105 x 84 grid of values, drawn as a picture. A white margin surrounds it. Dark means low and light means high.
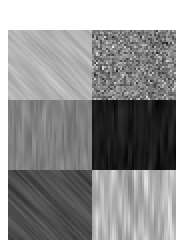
The table splits into 3 rows of 2 panels. Panel 1,1: high, slanting down to the right, faint in contrast. Panel 1,2: middling, fine-grained, strong in contrast. Panel 2,1: middling, streaked downward, faint in contrast. Panel 2,2: very low, streaked downward, faint in contrast. Panel 3,1: low, slanting down to the right, faint in contrast. Panel 3,2: high, streaked downward.
